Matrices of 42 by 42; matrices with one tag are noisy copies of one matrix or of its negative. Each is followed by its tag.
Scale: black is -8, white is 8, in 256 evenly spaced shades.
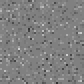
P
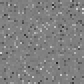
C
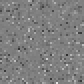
P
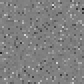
C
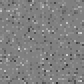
P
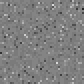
C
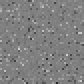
P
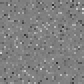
C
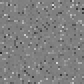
C
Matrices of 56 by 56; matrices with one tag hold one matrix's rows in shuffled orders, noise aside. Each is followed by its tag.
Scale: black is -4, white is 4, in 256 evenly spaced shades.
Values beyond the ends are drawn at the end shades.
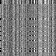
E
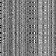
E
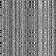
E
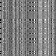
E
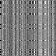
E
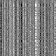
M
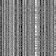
M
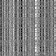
M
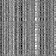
M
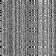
E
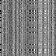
E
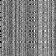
E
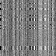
E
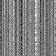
M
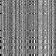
E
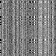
E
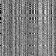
E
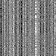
M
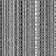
M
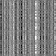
M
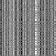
M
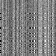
E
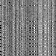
E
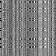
E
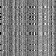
E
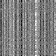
M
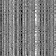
M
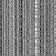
M
